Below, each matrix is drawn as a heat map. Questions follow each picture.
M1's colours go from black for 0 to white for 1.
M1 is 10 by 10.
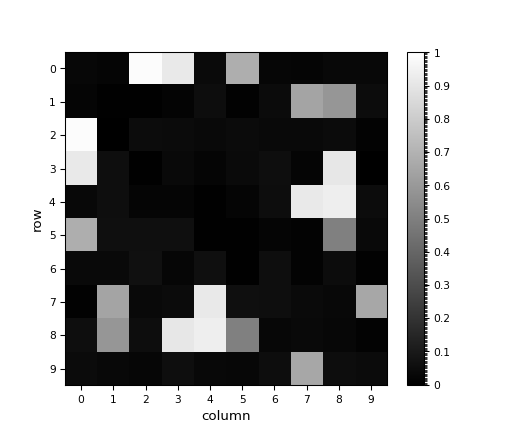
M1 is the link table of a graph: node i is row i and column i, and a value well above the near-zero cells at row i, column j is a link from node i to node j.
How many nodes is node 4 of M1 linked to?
2
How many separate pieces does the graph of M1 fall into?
2
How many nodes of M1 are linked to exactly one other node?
2
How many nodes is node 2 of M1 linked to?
1
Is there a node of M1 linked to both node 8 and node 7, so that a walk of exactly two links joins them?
yes
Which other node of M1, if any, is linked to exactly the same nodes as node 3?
node 5
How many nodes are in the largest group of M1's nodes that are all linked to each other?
2
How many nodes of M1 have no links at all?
1
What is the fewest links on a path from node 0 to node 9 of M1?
5
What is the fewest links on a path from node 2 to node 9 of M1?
6
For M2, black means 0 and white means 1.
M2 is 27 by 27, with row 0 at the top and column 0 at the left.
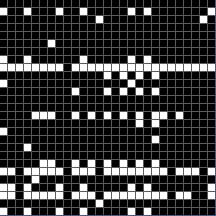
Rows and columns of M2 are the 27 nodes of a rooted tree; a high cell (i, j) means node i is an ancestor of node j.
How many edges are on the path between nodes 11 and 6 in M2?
3
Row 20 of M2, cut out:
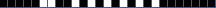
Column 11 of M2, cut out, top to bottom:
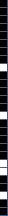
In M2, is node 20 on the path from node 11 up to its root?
yes
